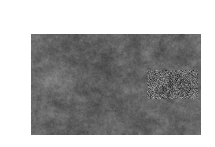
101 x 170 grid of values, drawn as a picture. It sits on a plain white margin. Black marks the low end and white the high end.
Odd rows or columns: none. Average level on the scale: 40%. Grain: blotchy. Odd patch: rougher, in the middle right. Roughest part: middle right. Histogram: heavy tails on both sides. Slope: none. Mirror symmetry: none.
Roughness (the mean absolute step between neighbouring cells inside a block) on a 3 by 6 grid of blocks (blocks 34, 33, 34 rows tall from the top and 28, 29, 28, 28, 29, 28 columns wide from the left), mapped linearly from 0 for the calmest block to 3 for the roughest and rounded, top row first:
0 0 0 0 0 0
0 0 0 0 3 3
0 0 0 0 0 0
